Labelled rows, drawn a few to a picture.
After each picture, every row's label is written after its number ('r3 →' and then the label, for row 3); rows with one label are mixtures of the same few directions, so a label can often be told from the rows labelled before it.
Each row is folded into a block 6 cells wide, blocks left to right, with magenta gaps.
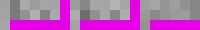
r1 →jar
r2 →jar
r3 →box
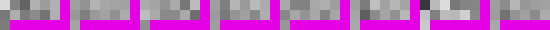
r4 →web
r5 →jar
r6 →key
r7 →jar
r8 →web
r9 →jar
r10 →web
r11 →jar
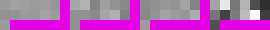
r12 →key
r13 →box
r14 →key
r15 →box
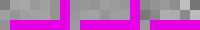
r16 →web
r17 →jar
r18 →key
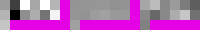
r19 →jar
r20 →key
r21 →box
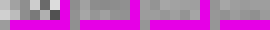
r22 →key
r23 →jar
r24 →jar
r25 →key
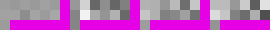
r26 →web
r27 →jar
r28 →key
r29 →key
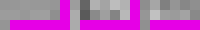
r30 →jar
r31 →jar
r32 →jar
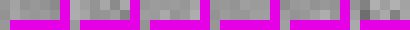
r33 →jar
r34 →key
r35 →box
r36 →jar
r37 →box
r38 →jar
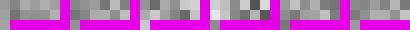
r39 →jar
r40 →key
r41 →box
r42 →key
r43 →box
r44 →key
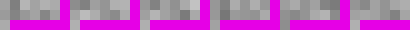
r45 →jar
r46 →box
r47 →box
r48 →jar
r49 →box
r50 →box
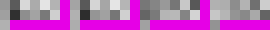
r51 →jar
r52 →jar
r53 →key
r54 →key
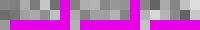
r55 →key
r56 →web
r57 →box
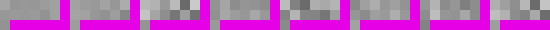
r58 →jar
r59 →key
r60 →key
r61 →jar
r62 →web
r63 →web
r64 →jar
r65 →key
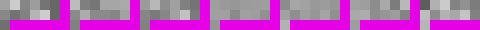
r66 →box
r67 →web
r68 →box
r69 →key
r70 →web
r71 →key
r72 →web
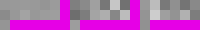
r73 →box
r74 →key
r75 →jar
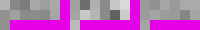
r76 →web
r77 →box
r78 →box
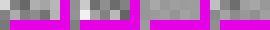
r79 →web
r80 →jar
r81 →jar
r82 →web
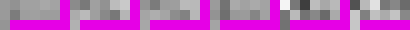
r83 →jar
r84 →box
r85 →box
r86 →jar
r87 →web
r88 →web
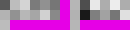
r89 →web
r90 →jar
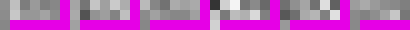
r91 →jar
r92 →jar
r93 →web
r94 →web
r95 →key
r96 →box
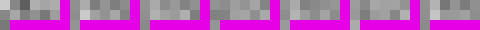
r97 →web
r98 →jar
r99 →jar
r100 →key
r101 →jar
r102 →jar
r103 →jar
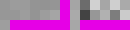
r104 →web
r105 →jar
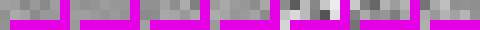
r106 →jar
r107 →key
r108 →key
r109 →key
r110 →box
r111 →web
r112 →web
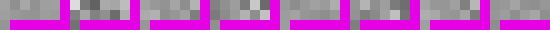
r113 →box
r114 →web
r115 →key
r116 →key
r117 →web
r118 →box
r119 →key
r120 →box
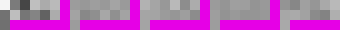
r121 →web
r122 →jar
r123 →key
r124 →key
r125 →box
